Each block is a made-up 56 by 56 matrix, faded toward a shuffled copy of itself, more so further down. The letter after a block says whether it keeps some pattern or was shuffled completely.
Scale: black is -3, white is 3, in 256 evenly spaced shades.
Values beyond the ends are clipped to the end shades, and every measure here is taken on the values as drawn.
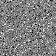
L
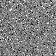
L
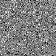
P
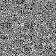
P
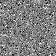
L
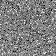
L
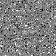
P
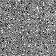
L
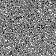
L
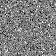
L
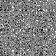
P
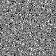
P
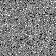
L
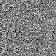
P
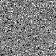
P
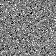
L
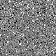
P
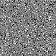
P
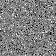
L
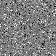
L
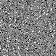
L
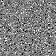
P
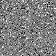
P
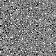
P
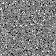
L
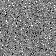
L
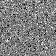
L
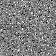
L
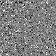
P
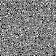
P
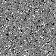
L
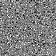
P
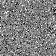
L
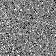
L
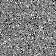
L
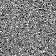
P
